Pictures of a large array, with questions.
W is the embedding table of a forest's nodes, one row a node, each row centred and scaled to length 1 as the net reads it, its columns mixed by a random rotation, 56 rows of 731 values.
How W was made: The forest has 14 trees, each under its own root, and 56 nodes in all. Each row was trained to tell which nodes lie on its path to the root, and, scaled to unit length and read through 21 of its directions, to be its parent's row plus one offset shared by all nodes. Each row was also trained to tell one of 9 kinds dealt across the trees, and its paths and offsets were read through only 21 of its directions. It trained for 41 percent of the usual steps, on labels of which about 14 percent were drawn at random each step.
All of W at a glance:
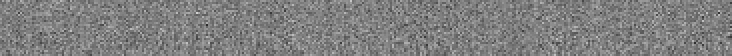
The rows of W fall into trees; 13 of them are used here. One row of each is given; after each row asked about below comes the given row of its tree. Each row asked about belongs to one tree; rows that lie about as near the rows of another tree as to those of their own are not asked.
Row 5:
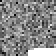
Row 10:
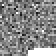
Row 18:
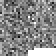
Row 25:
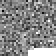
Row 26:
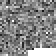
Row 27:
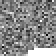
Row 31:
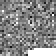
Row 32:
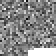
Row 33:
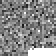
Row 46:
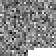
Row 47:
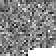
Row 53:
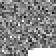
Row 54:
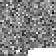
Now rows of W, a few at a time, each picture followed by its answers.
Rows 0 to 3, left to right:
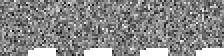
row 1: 5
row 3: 10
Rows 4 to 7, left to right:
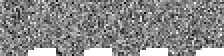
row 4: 18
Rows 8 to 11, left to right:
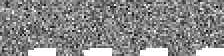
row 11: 46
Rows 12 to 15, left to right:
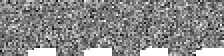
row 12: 5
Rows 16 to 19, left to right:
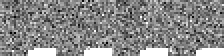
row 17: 33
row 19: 53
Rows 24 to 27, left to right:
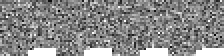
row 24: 27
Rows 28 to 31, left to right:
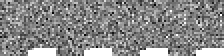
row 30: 26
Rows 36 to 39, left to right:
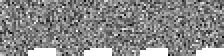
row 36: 26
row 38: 10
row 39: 46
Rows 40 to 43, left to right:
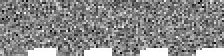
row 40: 10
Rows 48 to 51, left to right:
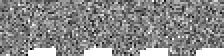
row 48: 47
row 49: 46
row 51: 53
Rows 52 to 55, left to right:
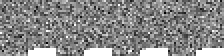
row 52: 47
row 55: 47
